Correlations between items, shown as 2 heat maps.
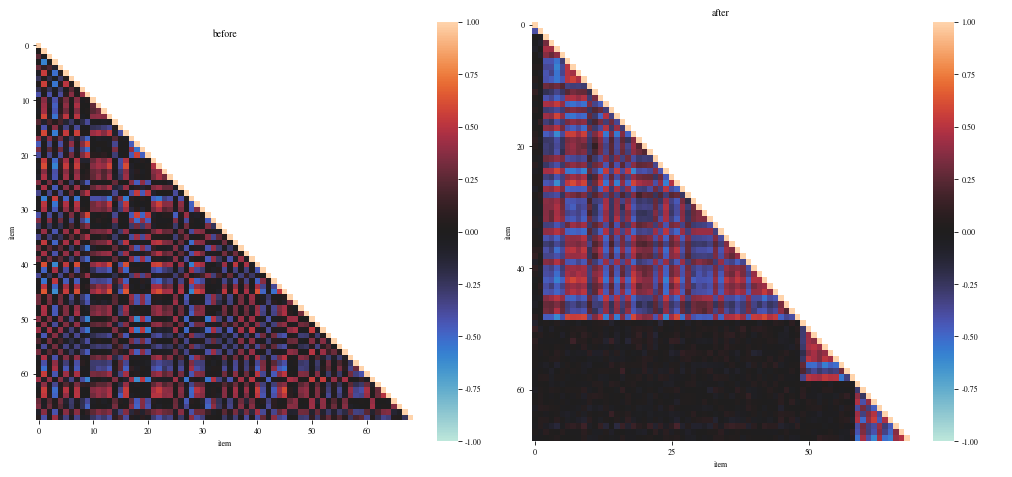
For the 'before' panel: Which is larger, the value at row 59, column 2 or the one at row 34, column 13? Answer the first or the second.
the second
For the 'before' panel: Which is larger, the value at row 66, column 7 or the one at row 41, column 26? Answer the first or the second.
the first
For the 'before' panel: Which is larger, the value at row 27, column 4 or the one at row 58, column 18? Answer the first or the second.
the second
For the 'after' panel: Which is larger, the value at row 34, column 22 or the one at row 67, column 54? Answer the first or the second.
the first
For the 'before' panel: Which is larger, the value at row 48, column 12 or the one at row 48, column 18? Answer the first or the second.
the first
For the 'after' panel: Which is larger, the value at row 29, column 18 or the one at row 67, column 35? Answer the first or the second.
the second
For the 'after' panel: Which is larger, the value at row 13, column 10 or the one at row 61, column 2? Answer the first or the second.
the first
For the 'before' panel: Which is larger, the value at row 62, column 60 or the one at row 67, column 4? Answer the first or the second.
the first
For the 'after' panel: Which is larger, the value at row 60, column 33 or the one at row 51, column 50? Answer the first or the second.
the second
